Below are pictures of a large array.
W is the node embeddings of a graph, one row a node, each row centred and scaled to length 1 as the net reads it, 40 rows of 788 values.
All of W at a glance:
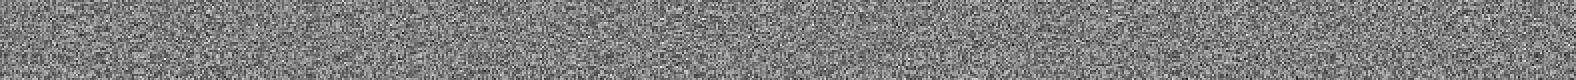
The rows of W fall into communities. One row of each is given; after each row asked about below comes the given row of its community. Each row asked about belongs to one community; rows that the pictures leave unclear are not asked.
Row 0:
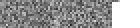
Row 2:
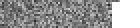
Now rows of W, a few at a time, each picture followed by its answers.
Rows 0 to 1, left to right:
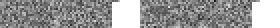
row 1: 2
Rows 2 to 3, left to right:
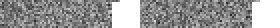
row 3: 0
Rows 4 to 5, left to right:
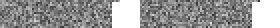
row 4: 0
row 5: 2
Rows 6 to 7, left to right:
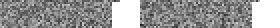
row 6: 2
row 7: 2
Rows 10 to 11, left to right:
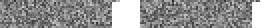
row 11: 0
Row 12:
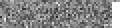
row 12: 0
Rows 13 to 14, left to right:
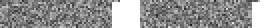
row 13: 2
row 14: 2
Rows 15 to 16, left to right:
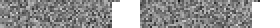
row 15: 2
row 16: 2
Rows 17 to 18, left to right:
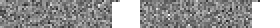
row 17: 0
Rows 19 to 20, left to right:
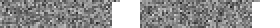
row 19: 2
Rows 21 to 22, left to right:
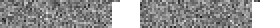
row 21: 0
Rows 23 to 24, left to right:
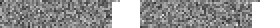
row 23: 0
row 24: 2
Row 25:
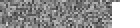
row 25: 0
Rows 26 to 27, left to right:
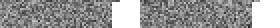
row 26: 2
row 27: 2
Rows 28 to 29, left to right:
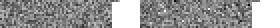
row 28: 2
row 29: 2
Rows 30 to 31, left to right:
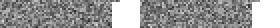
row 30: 2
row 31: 2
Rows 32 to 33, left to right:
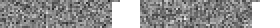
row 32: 0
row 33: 0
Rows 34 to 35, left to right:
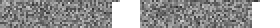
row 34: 0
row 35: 2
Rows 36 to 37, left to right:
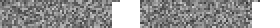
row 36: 2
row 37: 0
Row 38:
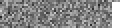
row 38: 0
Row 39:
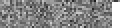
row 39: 0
